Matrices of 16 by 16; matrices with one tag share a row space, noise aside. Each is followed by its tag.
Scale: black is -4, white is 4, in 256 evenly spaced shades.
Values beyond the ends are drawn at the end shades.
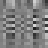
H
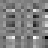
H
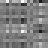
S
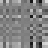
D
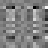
H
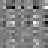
H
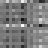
S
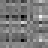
S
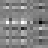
S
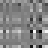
D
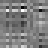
S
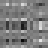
S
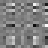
H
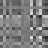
D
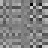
D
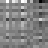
S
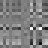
D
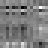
S
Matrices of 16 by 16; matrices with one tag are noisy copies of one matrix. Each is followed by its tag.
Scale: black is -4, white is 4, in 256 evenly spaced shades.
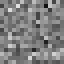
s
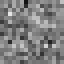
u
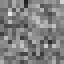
u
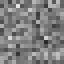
s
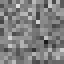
s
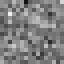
u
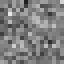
u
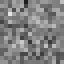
u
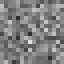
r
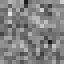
u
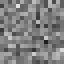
s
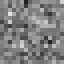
u
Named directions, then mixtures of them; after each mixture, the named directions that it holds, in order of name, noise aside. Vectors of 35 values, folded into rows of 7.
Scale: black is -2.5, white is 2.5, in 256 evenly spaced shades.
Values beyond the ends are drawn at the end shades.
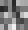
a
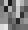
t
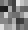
a, t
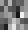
a, t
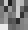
t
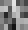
a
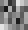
a, t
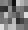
a, t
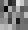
a, t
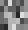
a, t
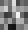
a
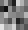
a, t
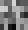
a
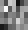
a, t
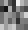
a, t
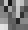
t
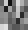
t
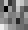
a, t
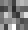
a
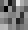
a, t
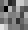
a, t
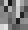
t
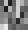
t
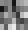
a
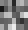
a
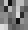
t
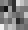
a, t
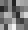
a
